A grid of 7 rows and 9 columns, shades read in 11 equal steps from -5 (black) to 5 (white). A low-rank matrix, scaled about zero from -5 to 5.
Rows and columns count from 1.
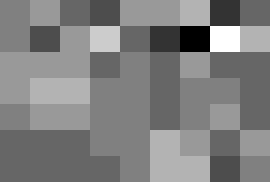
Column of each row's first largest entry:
7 8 1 2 2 6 6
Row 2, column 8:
5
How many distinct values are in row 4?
4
